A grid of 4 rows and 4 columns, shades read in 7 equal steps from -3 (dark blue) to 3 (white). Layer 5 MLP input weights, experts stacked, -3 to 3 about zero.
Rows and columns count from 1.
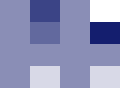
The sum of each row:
1 -4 0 4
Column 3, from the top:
0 0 0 0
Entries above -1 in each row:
3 2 4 4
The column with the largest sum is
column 4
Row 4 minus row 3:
0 2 0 2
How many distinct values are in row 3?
1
